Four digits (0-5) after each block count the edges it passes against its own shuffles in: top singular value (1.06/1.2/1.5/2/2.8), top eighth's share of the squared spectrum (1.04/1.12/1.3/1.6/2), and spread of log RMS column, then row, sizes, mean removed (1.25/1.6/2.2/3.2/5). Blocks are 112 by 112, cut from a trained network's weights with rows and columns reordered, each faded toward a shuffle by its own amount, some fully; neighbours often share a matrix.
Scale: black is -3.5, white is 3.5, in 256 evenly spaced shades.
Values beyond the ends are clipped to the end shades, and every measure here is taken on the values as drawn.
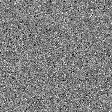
0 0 0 0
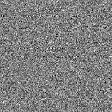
3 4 1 2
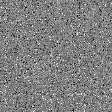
2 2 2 0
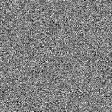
3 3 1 2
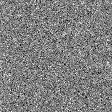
0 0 0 0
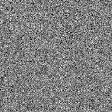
3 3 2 2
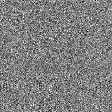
3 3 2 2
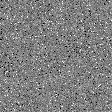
0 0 0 0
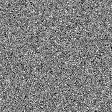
1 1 0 0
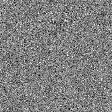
2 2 0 1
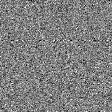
3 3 1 2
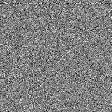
3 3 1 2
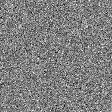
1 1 0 0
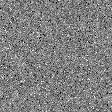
0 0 0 0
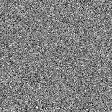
2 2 0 1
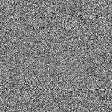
3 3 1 2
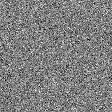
1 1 0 0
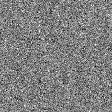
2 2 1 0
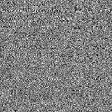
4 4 1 3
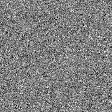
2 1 0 1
